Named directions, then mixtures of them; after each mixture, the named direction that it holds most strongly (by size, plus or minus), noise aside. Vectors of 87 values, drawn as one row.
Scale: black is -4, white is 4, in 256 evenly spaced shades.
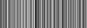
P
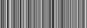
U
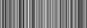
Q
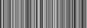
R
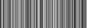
R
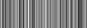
Q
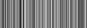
Q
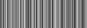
R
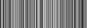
R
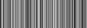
R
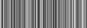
R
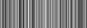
Q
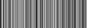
R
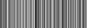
P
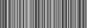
P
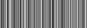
U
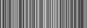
Q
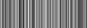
Q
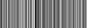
P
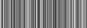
R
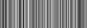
Q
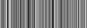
U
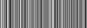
U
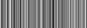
U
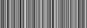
U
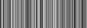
R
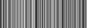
P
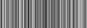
Q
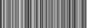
R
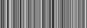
U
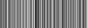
P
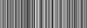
P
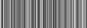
R
